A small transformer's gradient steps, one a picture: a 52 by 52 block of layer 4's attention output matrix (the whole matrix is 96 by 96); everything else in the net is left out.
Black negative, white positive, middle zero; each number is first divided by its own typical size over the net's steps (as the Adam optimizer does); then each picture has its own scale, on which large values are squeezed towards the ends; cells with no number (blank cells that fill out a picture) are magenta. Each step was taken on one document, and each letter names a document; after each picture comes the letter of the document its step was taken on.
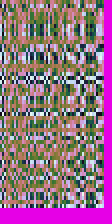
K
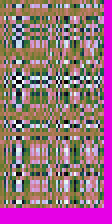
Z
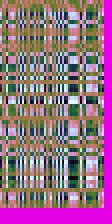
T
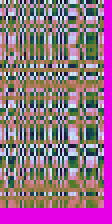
T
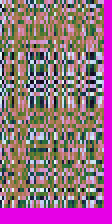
K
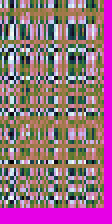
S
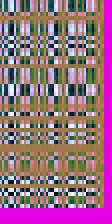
S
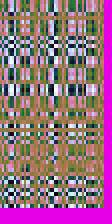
S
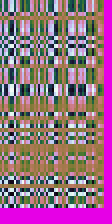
S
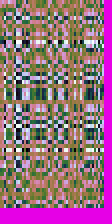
Z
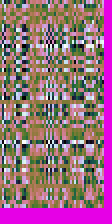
Z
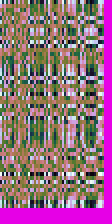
K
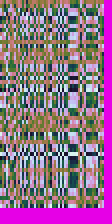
T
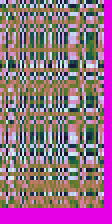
T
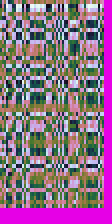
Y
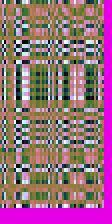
Z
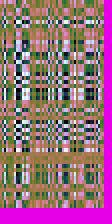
Z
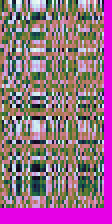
Y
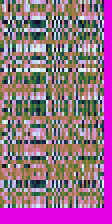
Y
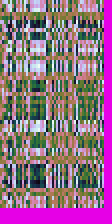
Y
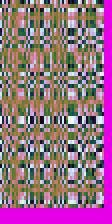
K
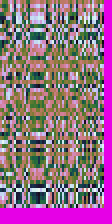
Y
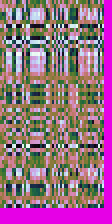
Y
